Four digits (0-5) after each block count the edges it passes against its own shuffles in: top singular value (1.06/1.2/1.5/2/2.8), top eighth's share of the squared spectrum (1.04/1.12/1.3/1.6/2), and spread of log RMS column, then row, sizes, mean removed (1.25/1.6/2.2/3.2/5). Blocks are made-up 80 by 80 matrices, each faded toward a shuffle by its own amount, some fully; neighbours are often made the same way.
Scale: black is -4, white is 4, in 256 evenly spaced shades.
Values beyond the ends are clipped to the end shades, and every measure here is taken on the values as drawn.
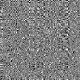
4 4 3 2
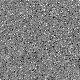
1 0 0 0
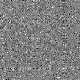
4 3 1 1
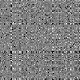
5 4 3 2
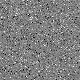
2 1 0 0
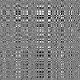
5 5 4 4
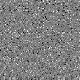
4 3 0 1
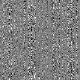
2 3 4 0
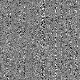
1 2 3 0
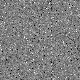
1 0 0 0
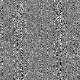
2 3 4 0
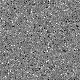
0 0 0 0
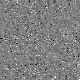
3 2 1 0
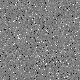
2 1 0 0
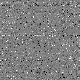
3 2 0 1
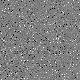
3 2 1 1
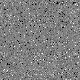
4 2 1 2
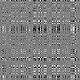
5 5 4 4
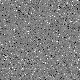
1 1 0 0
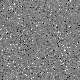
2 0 0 0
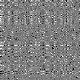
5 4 2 3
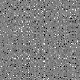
4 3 2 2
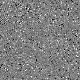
3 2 0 1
